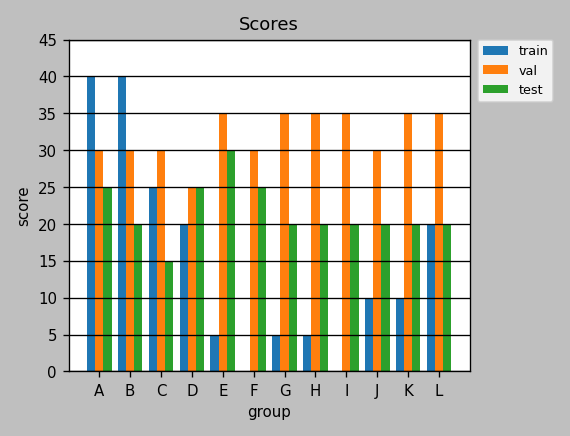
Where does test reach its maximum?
E
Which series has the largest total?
val
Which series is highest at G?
val
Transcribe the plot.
Title: Scores
x-axis: group, ticks A B C D E F G H I J K L
y-axis: score, ticks 0 5 10 15 20 25 30 35 40 45
Legend: train, val, test
Values:
train: 40 40 25 20 5 0 5 5 0 10 10 20
val: 30 30 30 25 35 30 35 35 35 30 35 35
test: 25 20 15 25 30 25 20 20 20 20 20 20
